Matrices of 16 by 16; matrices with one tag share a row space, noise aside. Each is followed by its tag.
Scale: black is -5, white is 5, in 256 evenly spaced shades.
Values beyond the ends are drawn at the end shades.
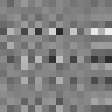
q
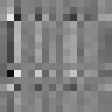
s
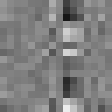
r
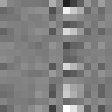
r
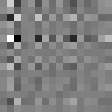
s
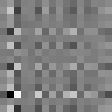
s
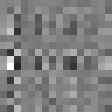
s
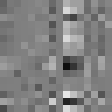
r
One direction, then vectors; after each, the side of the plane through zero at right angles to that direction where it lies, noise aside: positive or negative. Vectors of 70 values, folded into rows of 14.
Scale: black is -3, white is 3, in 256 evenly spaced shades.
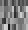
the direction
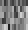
positive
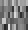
negative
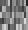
positive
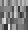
negative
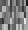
positive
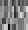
positive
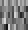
negative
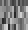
positive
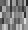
positive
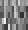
negative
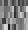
positive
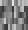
negative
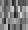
positive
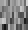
negative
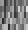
positive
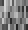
negative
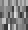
negative
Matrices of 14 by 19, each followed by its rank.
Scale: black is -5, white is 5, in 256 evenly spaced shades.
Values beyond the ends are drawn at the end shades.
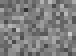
full rank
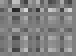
one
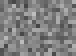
full rank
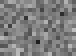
full rank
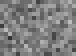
full rank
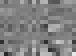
three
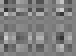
one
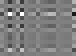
one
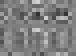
three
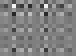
one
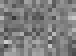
three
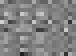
three
